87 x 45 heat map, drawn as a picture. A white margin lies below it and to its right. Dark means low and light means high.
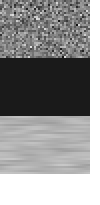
It is made of 3 by 1 panels. Panel 1,1: middling, fine-grained, strong in contrast. Panel 2,1: very low, flat. Panel 3,1: high, streaked across, faint in contrast.
